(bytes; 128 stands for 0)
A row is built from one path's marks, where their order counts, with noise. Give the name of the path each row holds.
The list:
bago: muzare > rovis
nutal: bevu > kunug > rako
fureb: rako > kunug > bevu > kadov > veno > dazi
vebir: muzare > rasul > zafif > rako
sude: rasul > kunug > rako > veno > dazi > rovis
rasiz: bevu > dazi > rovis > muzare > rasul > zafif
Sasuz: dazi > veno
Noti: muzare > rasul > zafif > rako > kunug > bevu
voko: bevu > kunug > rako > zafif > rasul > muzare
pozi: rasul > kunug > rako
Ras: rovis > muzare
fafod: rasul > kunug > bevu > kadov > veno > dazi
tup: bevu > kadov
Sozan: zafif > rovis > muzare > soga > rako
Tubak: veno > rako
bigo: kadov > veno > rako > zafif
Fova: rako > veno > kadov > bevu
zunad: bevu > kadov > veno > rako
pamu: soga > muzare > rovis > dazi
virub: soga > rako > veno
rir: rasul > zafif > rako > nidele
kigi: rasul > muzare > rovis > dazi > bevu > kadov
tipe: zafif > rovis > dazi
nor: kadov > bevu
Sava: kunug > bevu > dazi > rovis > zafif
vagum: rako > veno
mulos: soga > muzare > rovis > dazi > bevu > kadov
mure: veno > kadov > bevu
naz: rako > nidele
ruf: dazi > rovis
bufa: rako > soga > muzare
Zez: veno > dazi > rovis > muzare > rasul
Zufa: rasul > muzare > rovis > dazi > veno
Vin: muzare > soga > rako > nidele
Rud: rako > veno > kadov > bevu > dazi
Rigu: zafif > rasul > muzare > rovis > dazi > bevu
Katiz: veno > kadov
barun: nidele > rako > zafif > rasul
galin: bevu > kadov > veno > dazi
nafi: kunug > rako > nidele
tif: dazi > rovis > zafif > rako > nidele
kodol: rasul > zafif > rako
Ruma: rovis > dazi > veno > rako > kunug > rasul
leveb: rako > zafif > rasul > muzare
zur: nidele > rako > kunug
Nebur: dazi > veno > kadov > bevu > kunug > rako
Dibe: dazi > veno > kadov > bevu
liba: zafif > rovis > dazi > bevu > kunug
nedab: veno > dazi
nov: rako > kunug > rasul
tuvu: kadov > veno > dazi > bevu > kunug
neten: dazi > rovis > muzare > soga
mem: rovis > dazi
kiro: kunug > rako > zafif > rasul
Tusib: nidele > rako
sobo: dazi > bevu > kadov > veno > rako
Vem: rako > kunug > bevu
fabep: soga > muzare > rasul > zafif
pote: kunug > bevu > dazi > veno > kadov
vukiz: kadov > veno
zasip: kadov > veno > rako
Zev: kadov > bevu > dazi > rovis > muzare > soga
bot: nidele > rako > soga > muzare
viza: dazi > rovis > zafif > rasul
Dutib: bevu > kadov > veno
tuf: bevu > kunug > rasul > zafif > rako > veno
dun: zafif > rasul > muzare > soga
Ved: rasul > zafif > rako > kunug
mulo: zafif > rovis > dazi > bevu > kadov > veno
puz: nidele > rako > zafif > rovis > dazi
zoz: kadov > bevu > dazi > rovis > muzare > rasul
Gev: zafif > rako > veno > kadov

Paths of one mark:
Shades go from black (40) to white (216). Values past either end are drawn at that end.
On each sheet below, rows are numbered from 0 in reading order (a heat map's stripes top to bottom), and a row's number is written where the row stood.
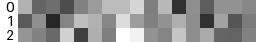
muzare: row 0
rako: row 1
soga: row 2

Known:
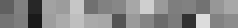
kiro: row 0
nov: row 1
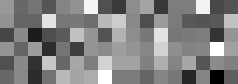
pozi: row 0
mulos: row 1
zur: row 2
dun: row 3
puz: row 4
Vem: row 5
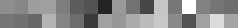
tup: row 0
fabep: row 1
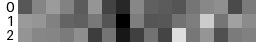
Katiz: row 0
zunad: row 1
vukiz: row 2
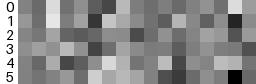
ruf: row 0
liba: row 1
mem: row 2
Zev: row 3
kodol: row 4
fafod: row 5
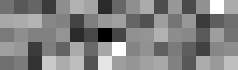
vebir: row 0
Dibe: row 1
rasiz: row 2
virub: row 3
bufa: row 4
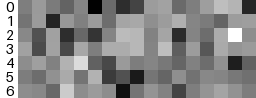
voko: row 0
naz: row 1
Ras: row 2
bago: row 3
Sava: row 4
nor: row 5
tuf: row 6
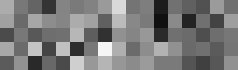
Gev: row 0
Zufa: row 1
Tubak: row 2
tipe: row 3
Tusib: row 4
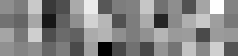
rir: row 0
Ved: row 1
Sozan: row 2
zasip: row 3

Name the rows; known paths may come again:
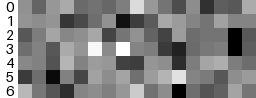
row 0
pamu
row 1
Ruma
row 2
mure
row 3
fureb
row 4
tuf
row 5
barun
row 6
Gev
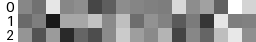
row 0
neten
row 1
nov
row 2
Ras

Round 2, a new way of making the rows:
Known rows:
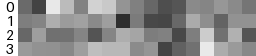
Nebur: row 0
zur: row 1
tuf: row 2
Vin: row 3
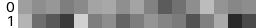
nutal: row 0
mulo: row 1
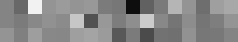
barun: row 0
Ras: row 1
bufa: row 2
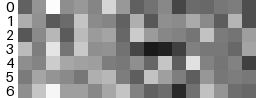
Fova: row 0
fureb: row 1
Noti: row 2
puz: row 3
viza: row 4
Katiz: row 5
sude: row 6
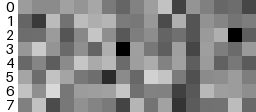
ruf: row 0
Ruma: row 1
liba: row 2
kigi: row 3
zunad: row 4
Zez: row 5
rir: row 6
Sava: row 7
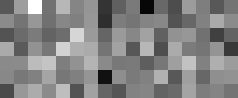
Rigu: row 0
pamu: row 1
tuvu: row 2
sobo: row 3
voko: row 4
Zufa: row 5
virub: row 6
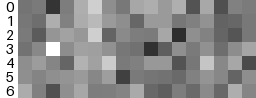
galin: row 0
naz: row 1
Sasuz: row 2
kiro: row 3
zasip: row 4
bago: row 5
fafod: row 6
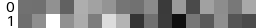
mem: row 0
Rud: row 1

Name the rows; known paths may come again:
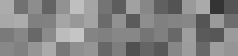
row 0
tipe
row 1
Vem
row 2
tup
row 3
Tusib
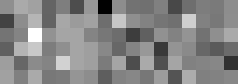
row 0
mulos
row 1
Noti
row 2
kiro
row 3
vagum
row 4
sobo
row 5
nedab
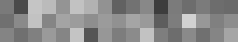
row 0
Dibe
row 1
vebir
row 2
Ras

